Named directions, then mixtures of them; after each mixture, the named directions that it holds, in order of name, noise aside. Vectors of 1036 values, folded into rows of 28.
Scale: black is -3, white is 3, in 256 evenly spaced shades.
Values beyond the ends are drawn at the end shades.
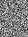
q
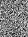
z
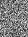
q, z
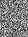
q, z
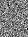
q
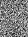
z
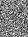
q, z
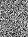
z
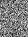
q, z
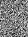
z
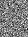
q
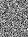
q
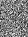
z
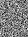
q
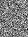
q
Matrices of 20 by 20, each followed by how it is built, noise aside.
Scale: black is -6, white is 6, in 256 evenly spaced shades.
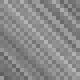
Toeplitz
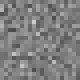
noise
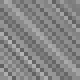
Toeplitz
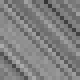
Toeplitz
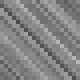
Toeplitz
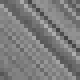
Toeplitz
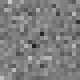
noise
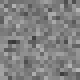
noise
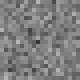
noise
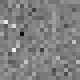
noise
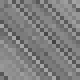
Toeplitz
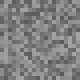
noise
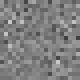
noise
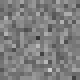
noise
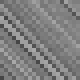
Toeplitz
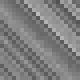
Toeplitz
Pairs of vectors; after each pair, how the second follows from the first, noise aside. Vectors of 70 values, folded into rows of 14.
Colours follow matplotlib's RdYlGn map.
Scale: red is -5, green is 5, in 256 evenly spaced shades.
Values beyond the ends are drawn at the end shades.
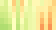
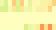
partly zeroed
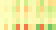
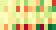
scaled up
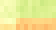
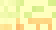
partly zeroed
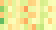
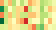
scaled up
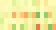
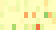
partly zeroed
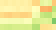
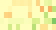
partly zeroed
